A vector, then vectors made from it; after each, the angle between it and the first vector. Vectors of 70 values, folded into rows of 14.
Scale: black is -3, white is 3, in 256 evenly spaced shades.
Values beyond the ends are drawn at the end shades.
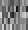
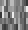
partly opposed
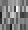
nearly opposite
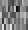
nearly parallel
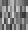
nearly opposite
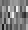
nearly opposite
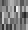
nearly opposite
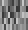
nearly parallel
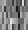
partly aligned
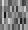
orthogonal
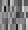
orthogonal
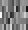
nearly parallel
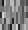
partly opposed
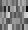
partly aligned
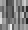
partly aligned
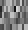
partly opposed
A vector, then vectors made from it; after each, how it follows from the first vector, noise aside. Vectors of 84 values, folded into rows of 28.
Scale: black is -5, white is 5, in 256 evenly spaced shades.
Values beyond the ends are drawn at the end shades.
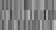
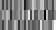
scaled up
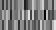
scaled up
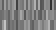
wrapped around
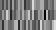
scaled up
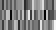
scaled up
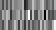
scaled up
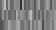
wrapped around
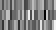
scaled up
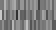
wrapped around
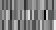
scaled up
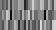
scaled up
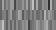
wrapped around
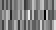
scaled up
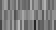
wrapped around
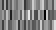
scaled up
